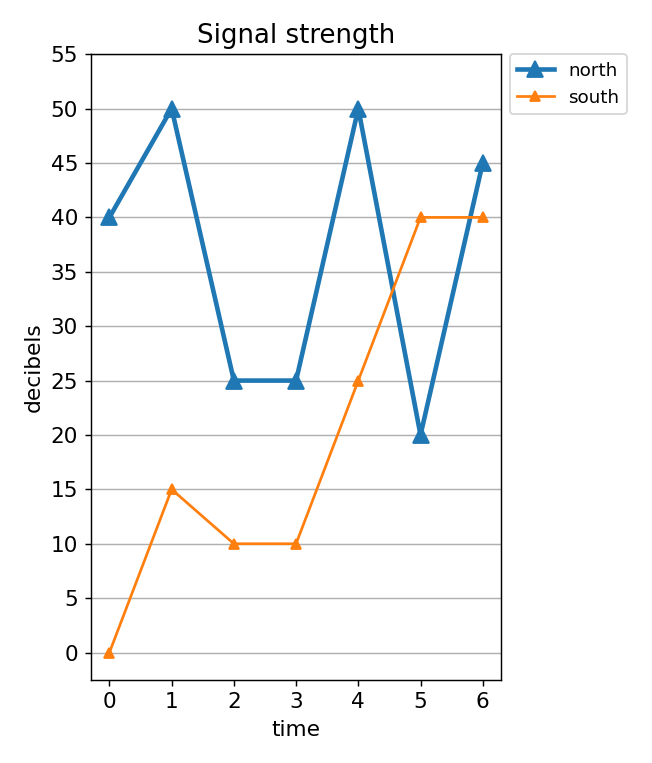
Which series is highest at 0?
north
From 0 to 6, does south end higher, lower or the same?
higher
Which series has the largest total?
north
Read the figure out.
Title: Signal strength
x-axis: time, ticks 0 1 2 3 4 5 6
y-axis: decibels, ticks 0 5 10 15 20 25 30 35 40 45 50 55
Legend: north, south
Values:
north: 40 50 25 25 50 20 45
south: 0 15 10 10 25 40 40
